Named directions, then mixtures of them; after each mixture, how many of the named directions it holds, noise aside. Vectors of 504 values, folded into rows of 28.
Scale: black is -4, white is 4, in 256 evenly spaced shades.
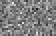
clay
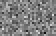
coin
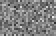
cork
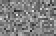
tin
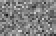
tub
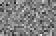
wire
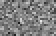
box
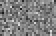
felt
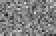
two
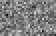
one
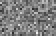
three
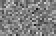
three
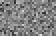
one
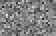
three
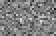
two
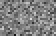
two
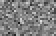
one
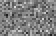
two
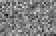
one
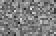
one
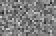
three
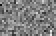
two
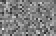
three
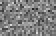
three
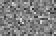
three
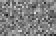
one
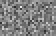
three
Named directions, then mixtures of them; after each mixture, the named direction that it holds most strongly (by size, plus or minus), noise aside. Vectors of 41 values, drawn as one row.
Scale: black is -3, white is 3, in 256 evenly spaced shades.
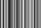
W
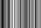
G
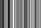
G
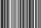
W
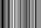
G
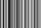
W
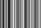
W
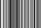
W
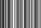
G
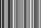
W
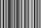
W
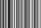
W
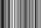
G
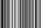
G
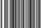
G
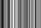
G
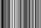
G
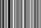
W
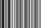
G
